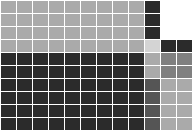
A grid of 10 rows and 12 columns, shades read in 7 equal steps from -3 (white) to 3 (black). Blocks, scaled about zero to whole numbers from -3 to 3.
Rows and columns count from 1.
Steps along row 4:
same same same same same same same same down up same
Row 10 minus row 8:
0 0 0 0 0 0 0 0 0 0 0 0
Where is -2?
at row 4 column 10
